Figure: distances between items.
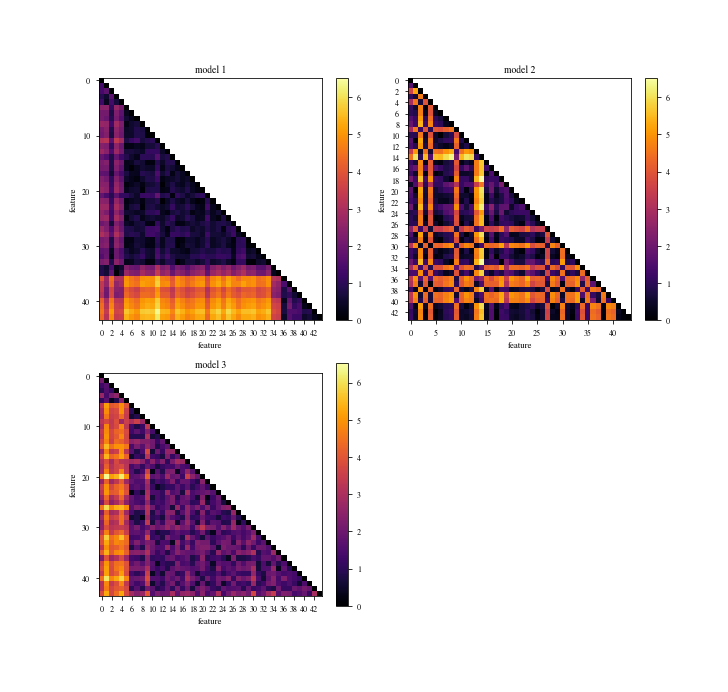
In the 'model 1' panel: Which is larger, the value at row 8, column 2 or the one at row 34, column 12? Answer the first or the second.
the second
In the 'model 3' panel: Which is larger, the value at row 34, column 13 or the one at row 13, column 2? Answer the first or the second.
the second
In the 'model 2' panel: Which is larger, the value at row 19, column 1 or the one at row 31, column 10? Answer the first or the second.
the first
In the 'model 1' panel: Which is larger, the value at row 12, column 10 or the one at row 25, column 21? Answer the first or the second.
the second
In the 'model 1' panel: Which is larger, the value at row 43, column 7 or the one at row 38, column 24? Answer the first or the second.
the first
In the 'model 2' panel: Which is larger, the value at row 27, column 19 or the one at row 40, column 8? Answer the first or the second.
the second
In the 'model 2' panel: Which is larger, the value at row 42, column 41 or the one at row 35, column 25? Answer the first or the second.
the second
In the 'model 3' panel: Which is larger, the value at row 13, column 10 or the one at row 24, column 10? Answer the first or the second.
the first
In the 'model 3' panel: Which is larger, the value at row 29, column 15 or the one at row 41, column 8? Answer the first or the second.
the second
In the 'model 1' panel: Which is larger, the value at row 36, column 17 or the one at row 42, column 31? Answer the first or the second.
the second
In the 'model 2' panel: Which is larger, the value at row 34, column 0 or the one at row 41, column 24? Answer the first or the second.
the first
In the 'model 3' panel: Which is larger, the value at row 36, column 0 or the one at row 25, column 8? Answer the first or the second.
the first
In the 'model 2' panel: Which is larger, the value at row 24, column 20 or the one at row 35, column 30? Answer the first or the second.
the second
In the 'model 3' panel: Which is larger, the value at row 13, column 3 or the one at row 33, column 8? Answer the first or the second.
the first
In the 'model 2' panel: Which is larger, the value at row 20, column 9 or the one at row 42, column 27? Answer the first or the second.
the first
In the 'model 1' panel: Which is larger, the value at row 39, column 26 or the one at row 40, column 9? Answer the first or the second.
the second
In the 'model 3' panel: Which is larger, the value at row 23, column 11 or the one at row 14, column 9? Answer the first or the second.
the second
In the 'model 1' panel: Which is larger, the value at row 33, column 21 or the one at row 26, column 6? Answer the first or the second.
the first
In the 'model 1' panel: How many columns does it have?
44
